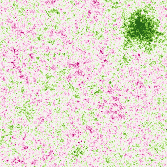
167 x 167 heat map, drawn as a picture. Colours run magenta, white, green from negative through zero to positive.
The ninth with the highest average is the top right. The field is mottled with small blotches. A single bump stands in the top right. There are no regular stripes. Neither half mirrors the other.
